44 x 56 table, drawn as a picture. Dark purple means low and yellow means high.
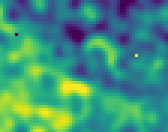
Average level on the scale: 50%. Slope: up to the bottom left. Lone odd cells: 2, 1 higher and 1 lower than their neighbours. Grain: blotchy.
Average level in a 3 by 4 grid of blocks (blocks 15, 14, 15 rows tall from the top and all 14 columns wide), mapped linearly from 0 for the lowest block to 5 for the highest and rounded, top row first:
2 0 0 0
4 3 2 2
5 5 3 2
